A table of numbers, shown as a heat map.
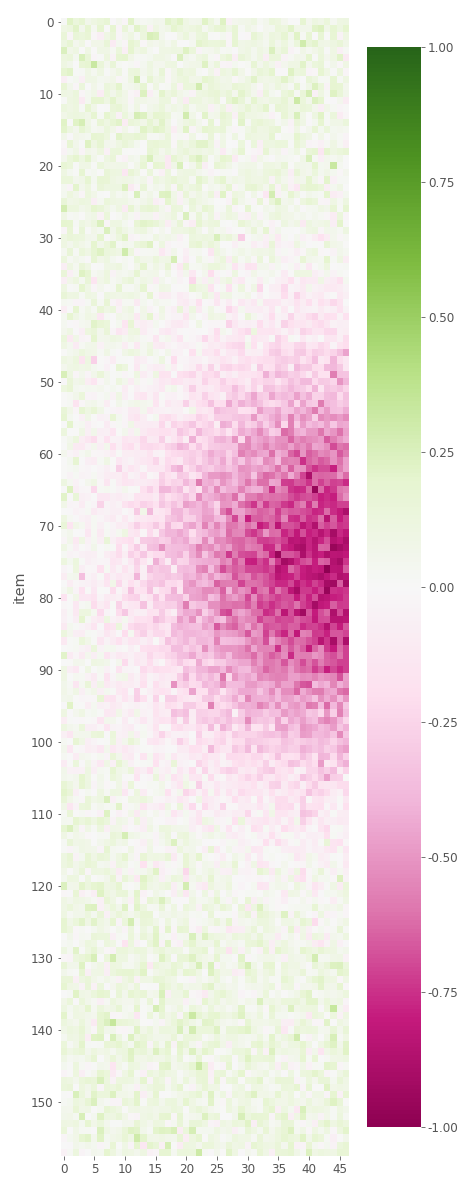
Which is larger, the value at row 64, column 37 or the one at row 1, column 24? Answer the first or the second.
the second
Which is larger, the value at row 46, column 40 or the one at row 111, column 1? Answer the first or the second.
the second
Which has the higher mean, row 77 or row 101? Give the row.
101
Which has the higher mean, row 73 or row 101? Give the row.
101
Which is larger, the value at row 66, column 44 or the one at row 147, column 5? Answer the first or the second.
the second
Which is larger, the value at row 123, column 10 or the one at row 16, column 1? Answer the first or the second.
the first
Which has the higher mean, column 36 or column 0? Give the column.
0
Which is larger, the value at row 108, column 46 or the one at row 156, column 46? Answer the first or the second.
the second
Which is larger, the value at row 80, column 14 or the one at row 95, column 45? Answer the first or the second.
the first
